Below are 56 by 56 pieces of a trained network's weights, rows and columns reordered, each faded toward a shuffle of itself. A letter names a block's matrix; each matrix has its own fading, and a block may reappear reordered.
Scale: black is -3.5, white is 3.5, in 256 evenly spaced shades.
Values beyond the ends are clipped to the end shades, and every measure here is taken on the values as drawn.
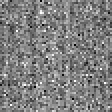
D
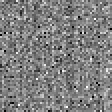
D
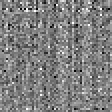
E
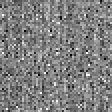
D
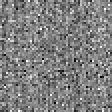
D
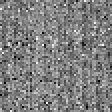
D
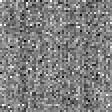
D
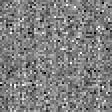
D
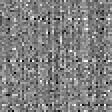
E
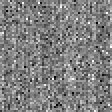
D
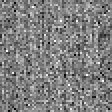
D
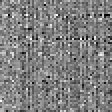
E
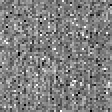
D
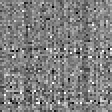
E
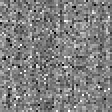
D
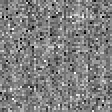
D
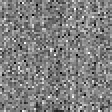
D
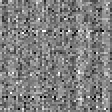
E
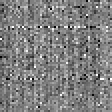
E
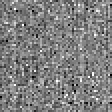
D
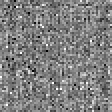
D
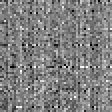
E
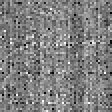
E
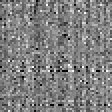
E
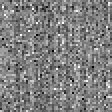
D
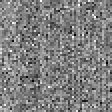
D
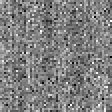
D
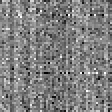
E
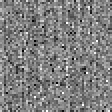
D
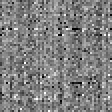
E
